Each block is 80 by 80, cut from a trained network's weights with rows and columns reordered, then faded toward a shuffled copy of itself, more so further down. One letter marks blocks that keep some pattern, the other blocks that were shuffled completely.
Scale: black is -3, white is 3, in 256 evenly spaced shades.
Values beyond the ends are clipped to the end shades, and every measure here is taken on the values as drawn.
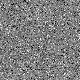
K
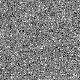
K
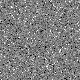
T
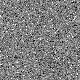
T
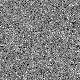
T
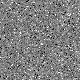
T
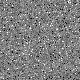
T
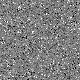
T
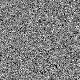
K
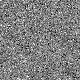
T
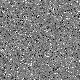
T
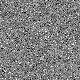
T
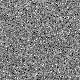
T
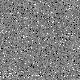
K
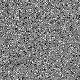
K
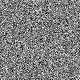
T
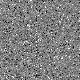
K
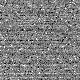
K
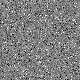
T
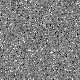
T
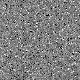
K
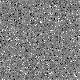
K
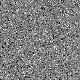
T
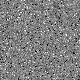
T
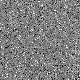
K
